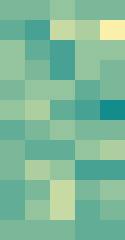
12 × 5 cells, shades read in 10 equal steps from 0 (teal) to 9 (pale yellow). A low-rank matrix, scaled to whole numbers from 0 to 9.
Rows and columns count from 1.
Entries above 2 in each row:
5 4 4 4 5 3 5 5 3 5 5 5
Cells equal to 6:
4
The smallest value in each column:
3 2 2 2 0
